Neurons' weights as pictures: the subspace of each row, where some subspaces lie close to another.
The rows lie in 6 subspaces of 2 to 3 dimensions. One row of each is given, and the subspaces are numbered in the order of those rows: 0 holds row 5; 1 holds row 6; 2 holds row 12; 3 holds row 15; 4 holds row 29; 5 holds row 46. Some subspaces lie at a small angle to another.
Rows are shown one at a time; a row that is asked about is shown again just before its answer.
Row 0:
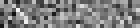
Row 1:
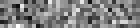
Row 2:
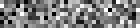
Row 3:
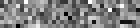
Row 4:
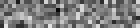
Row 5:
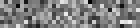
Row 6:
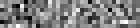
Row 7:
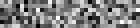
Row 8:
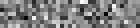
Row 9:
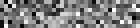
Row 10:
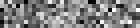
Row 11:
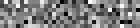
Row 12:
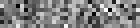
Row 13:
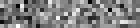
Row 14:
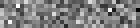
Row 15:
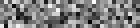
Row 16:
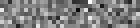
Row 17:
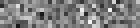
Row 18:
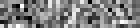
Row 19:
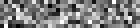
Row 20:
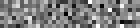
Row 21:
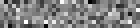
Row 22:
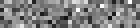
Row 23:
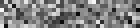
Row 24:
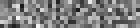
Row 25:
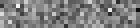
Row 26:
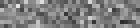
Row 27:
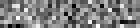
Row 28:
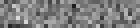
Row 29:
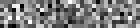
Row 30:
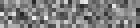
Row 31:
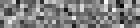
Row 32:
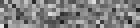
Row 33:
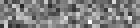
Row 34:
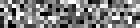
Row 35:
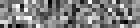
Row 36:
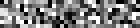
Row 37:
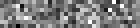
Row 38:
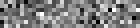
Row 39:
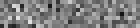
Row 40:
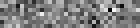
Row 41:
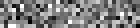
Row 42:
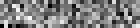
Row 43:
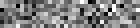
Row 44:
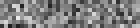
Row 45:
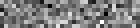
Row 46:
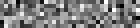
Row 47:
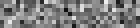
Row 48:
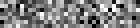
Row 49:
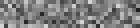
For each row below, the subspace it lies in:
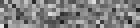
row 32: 3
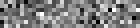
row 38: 5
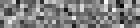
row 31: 5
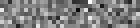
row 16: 4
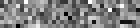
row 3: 0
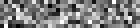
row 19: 3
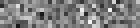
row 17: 5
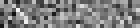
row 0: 2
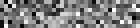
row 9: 5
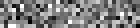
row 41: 4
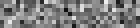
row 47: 5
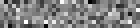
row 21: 0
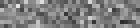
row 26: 0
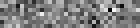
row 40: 5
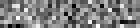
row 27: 0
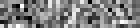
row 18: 1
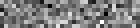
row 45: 2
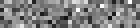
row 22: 4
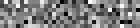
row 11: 0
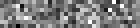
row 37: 3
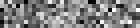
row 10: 3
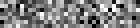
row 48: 5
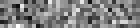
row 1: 1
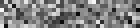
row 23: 3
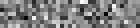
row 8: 2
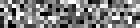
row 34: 4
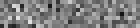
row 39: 4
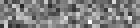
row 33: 3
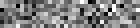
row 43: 2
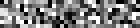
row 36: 4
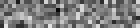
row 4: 5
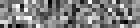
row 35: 1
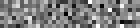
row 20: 0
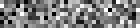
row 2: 2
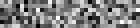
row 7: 4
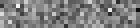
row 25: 2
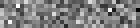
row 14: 2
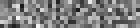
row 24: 4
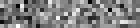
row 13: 1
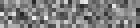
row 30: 2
